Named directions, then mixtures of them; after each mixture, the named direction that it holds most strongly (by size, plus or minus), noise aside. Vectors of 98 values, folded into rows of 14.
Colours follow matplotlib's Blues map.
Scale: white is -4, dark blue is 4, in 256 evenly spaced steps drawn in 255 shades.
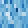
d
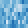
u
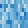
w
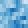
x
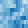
x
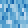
w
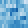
x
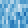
u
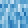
w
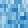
w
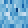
d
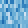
w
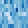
d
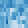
x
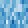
u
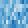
u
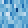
d
